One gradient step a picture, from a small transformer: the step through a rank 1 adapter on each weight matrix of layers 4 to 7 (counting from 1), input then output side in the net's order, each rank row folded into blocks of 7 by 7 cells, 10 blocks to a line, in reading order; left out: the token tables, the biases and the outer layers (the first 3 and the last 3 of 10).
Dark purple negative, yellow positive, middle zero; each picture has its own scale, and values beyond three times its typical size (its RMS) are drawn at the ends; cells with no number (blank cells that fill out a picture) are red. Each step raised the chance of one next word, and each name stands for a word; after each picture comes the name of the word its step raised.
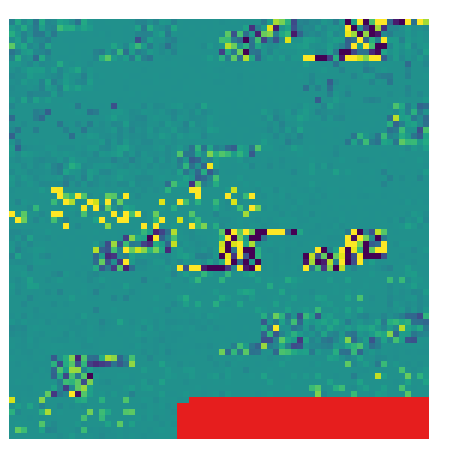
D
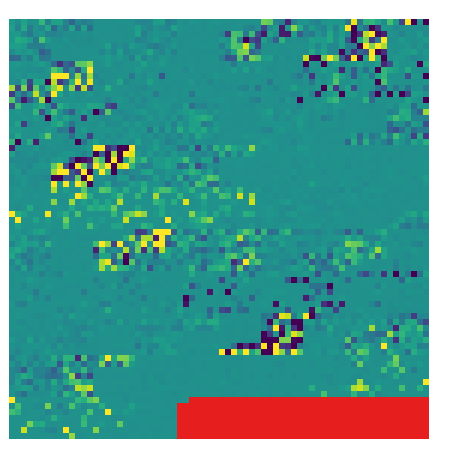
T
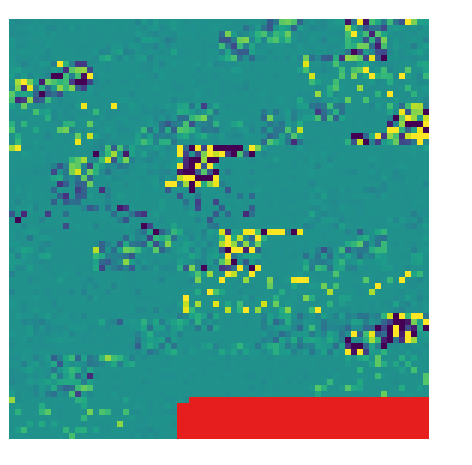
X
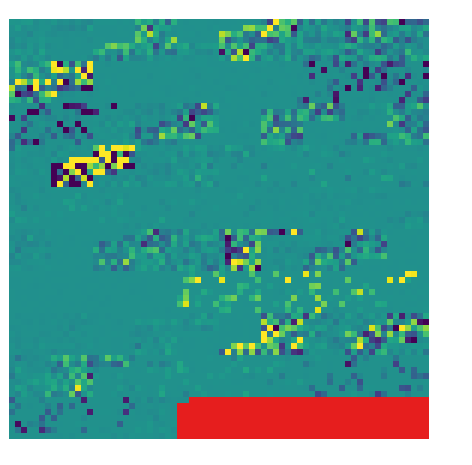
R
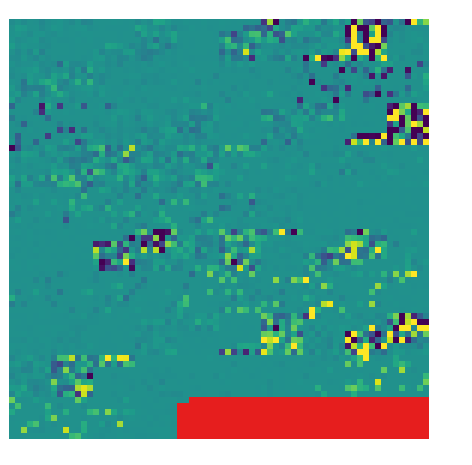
D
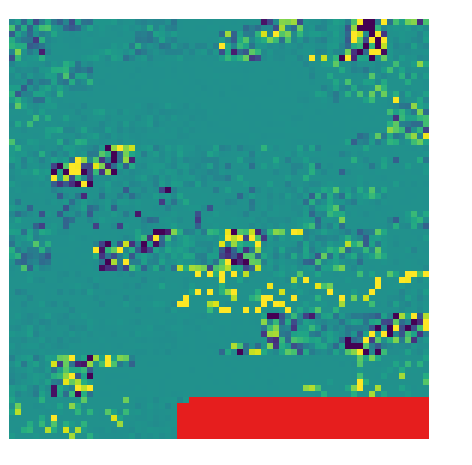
X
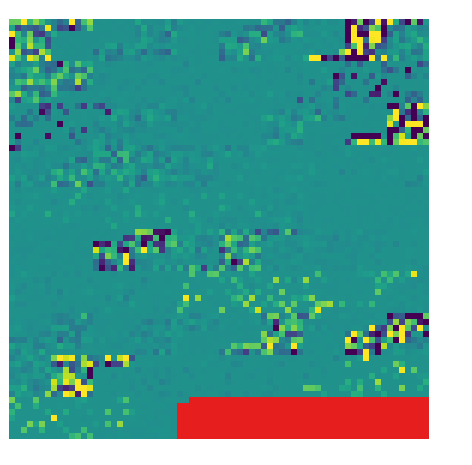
D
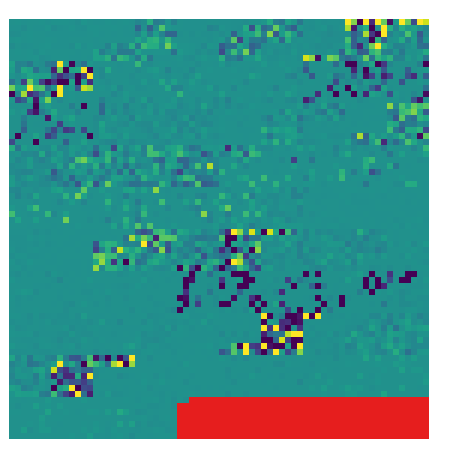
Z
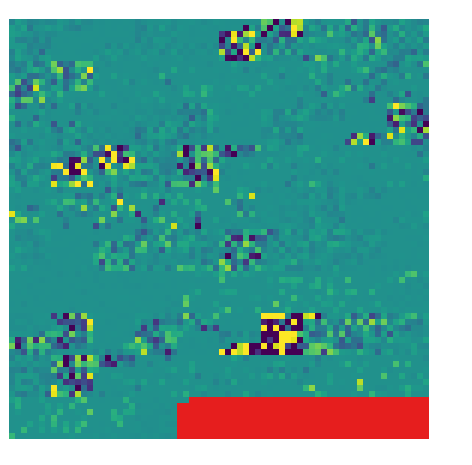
T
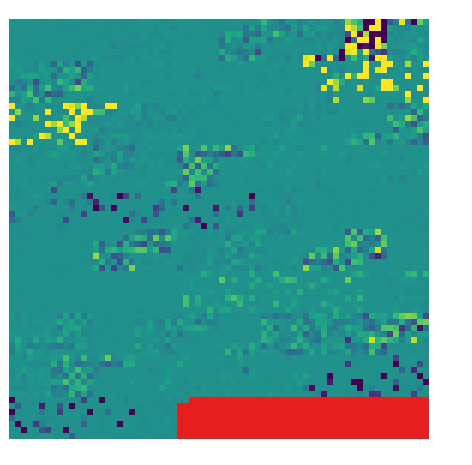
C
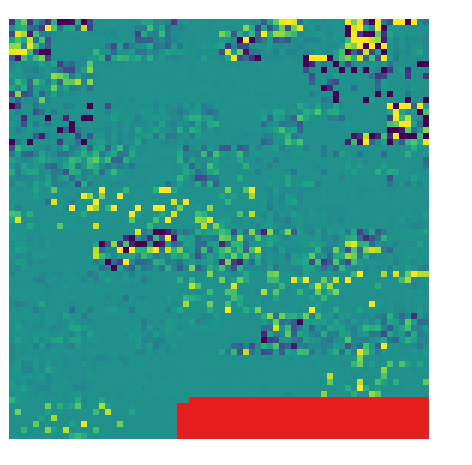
D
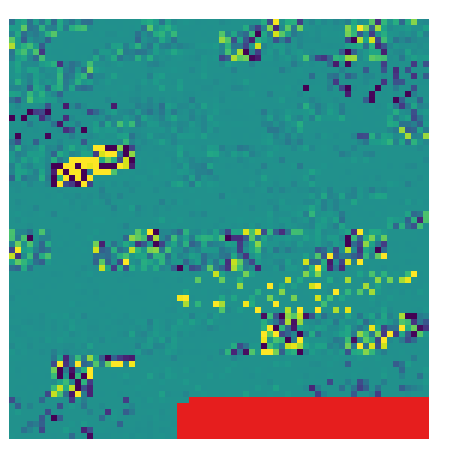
R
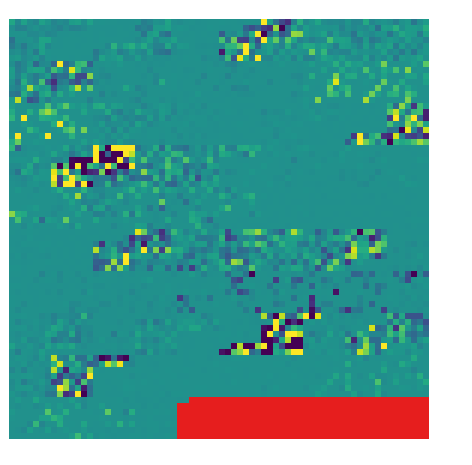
T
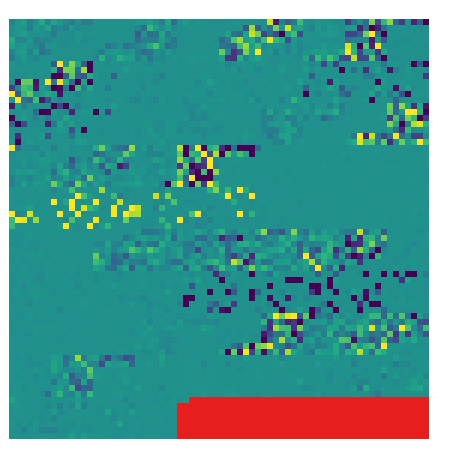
Z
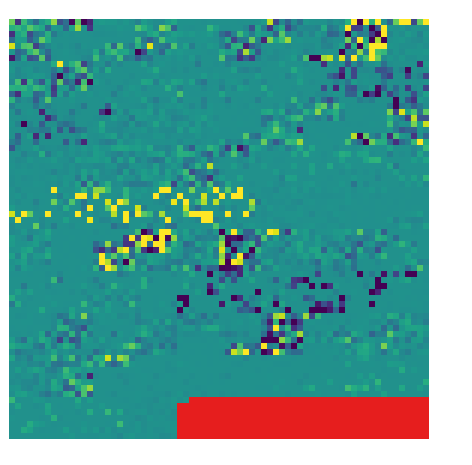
Z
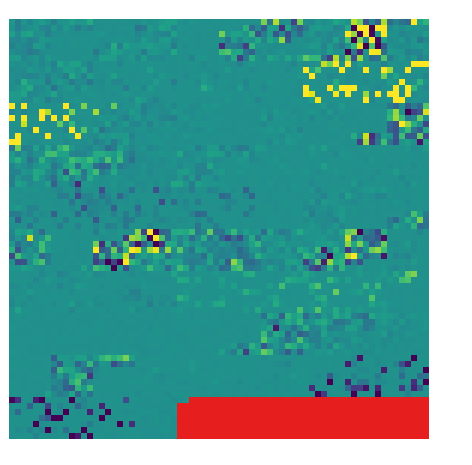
C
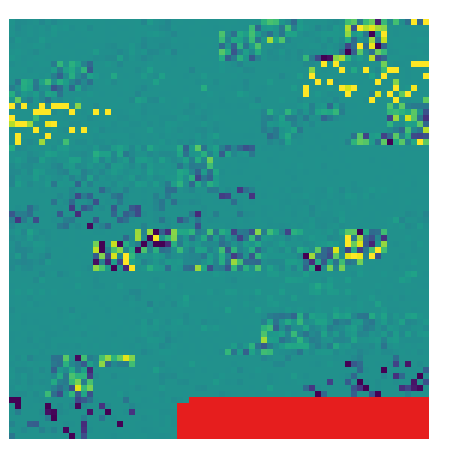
C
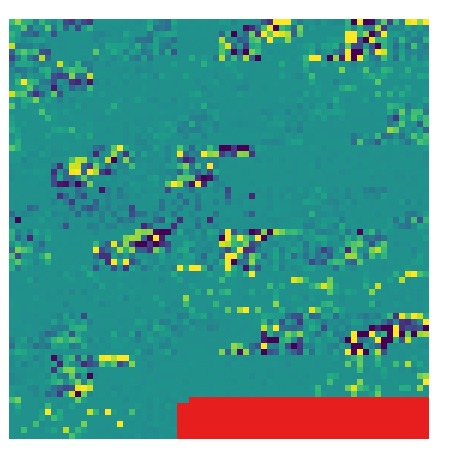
X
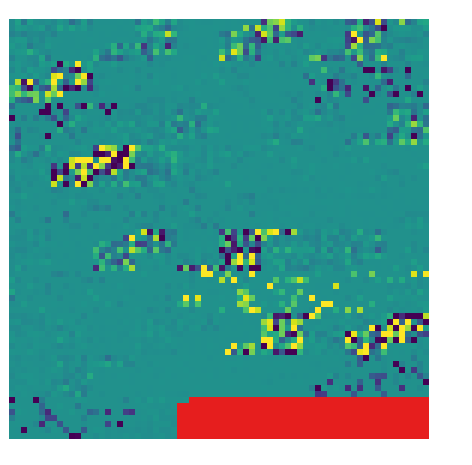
R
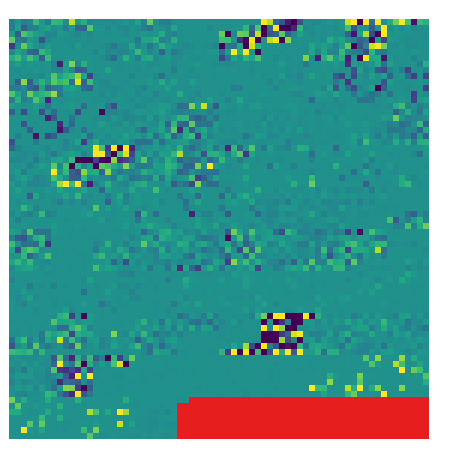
T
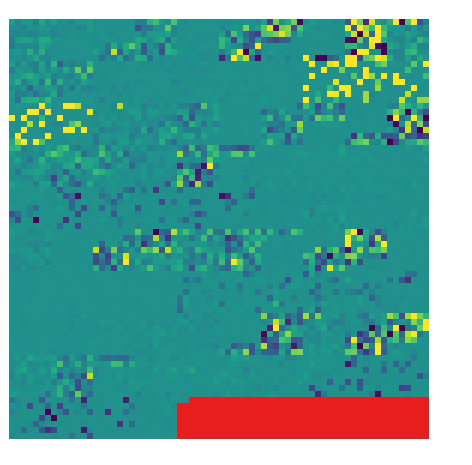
C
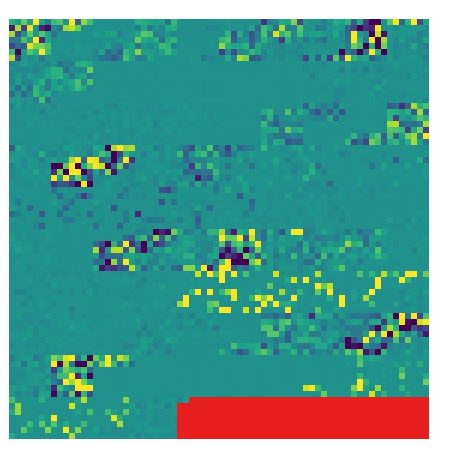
X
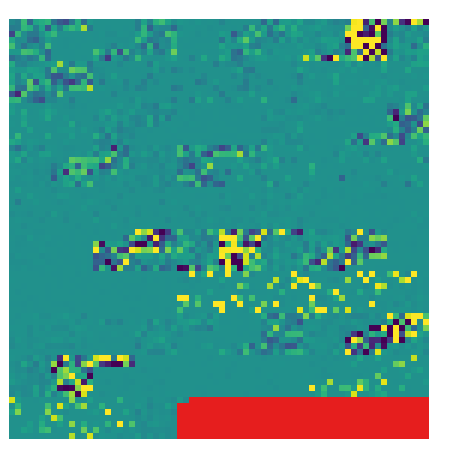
X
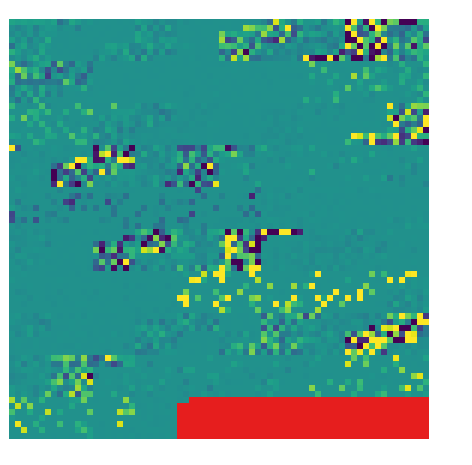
X
